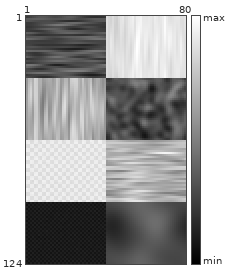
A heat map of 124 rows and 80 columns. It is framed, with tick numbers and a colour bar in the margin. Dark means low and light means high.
It is made of 4 by 2 panels. Panel 1,1: low, streaked across. Panel 1,2: very high, streaked downward, faint in contrast. Panel 2,1: high, streaked downward. Panel 2,2: low, blotchy. Panel 3,1: very high, checkered, faint in contrast. Panel 3,2: high, streaked across. Panel 4,1: very low, checkered, faint in contrast. Panel 4,2: low, smooth.
